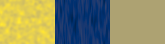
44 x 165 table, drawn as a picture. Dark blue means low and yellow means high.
The table splits into one row of 3 panels. Panel 1,1: very high, blotchy, faint in contrast. Panel 1,2: very low, streaked downward, faint in contrast. Panel 1,3: high, flat.
